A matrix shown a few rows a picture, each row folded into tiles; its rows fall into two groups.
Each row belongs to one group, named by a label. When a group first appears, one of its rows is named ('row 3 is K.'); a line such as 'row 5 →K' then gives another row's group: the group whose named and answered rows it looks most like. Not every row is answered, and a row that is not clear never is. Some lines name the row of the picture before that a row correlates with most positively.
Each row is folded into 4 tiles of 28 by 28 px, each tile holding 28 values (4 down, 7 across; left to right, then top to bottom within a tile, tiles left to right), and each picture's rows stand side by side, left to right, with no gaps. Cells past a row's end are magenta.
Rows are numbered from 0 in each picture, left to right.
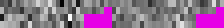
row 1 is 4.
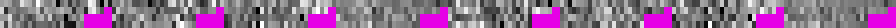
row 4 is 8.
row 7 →8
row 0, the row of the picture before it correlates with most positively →0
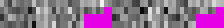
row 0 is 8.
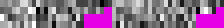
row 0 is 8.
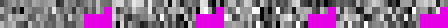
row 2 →8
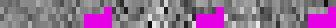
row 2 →8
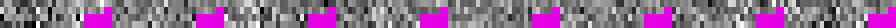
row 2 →8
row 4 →8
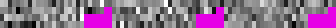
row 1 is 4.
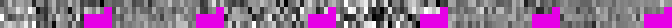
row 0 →8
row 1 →4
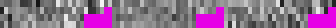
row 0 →4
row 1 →8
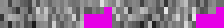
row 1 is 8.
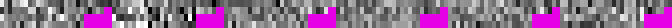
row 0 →8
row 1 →8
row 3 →4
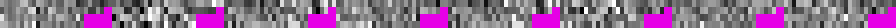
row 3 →8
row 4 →4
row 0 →8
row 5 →4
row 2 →4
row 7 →8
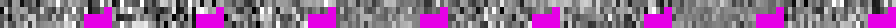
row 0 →4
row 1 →8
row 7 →4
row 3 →4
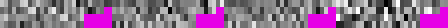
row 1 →4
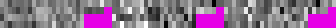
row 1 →8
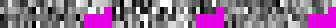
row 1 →4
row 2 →4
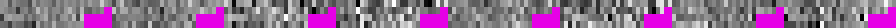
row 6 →8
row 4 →4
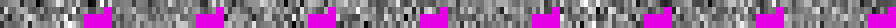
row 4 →4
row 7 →8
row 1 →4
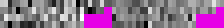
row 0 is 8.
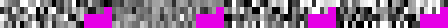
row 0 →8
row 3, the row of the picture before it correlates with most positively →1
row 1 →4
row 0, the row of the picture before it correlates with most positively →0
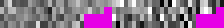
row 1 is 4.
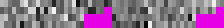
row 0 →8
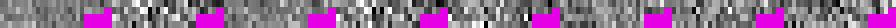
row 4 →8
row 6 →4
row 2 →4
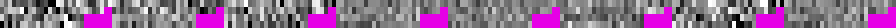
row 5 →8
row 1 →8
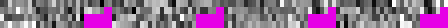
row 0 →8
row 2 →4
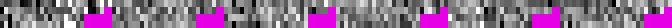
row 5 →4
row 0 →4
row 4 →8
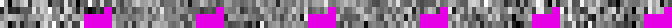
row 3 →4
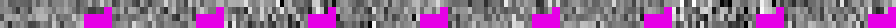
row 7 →4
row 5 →8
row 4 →4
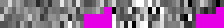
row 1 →8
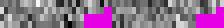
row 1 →4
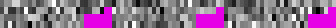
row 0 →4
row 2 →4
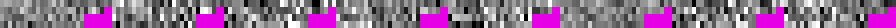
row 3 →8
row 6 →4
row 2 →4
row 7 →8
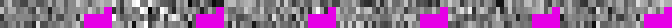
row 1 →8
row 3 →8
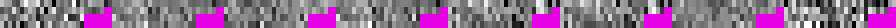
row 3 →8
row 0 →8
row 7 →8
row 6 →4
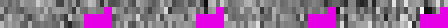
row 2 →8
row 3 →4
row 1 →4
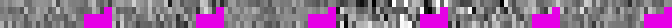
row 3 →4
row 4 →4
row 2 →8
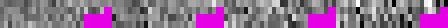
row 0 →4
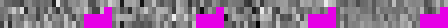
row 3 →4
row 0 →4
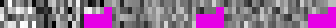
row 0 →8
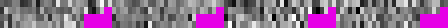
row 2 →4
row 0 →4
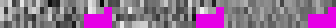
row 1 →8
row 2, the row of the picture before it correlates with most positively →3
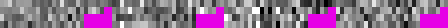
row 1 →8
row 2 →8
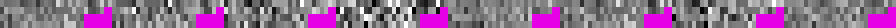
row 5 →4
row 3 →4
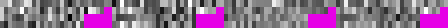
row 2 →4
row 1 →8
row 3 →8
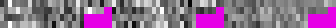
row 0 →8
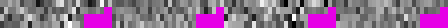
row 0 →4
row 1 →4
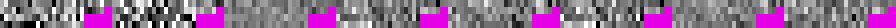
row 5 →8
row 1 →8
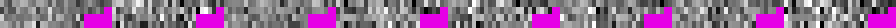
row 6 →8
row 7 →8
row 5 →8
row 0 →8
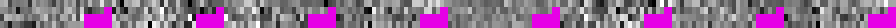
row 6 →8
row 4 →4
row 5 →4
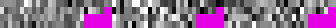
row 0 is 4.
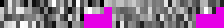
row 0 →8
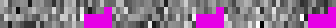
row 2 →8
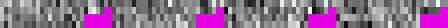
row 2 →4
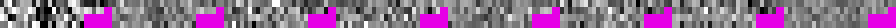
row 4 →8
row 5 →8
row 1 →8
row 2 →4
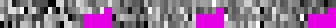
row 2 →8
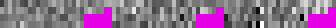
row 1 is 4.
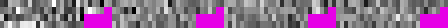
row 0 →8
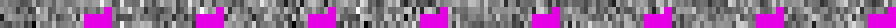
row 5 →4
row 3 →4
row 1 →8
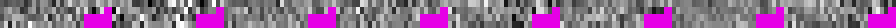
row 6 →4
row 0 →4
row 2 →4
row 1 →4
